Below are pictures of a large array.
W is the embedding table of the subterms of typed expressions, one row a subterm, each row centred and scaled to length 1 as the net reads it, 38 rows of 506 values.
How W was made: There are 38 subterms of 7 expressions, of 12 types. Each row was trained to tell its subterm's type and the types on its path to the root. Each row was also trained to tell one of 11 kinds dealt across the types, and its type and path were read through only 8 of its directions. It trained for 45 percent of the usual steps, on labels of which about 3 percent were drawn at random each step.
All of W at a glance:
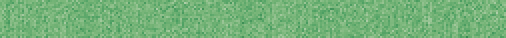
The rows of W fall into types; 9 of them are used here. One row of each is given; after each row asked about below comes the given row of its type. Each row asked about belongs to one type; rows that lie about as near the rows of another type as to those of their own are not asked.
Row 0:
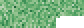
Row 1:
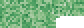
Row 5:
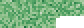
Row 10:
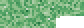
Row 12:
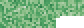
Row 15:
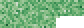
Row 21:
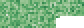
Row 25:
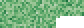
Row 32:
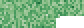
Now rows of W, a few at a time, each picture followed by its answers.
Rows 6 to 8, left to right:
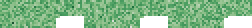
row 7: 32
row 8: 5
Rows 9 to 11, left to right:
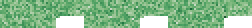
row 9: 1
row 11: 21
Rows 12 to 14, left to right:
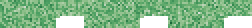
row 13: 15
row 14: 32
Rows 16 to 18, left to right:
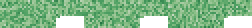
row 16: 25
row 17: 10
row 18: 32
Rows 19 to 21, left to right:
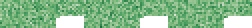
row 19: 21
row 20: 12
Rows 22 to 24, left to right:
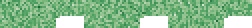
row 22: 15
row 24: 5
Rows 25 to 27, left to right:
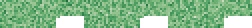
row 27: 10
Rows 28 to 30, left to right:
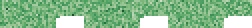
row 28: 0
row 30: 5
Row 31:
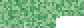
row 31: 10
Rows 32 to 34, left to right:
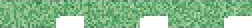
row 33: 15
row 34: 0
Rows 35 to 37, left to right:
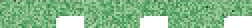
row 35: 1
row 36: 5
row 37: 15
